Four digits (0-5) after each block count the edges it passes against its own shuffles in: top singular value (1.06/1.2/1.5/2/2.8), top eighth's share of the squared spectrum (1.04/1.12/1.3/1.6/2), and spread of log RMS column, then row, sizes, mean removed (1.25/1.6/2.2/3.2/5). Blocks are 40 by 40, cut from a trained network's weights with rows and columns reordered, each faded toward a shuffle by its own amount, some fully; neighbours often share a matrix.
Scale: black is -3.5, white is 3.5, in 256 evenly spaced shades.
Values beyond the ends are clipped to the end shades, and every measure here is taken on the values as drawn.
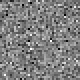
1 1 0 0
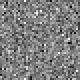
0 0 0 0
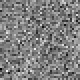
1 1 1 0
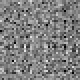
3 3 1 2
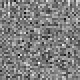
2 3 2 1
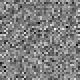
3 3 1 1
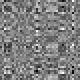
4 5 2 3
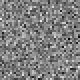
2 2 0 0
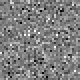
2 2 0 0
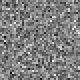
1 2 0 0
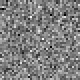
0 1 0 0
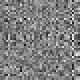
4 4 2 2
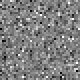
0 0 0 0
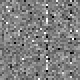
2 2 1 0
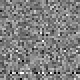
3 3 0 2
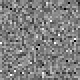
1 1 0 0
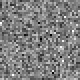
0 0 0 0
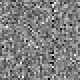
2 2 1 0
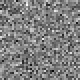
1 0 0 0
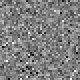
0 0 0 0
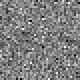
0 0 0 0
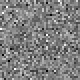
0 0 0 0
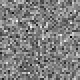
1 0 0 0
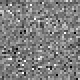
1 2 0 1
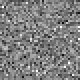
0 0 0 1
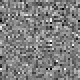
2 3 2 1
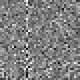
3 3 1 1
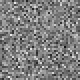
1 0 0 0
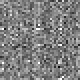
3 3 1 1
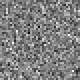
0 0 0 0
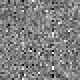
3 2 1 0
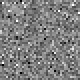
1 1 0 0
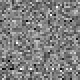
3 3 0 1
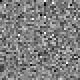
2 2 1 0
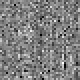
2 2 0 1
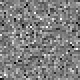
1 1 0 0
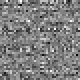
3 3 2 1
